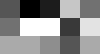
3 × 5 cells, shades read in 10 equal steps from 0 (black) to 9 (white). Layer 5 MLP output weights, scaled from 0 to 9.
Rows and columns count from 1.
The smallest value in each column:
3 0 1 2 4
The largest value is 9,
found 2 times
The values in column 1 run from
3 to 6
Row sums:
15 32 26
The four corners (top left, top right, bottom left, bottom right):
3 4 6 6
